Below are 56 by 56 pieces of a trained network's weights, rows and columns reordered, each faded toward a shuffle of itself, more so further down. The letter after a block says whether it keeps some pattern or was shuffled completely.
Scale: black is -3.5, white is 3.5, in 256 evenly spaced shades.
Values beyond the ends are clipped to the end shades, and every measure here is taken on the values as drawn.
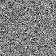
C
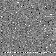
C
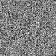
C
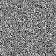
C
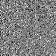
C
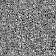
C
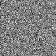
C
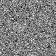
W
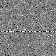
C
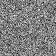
W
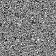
C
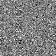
C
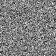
W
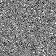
W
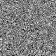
C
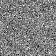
W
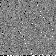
C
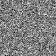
C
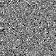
C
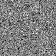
C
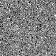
C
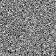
C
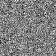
W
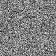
C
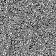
W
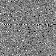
C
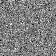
W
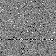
C
